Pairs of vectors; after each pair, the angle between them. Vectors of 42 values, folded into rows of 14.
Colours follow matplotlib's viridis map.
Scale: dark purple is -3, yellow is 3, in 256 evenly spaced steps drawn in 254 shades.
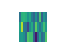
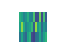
partly aligned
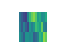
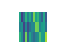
partly aligned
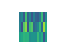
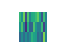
nearly opposite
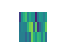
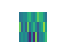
orthogonal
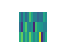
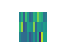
nearly opposite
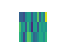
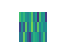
nearly opposite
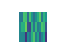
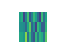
nearly opposite
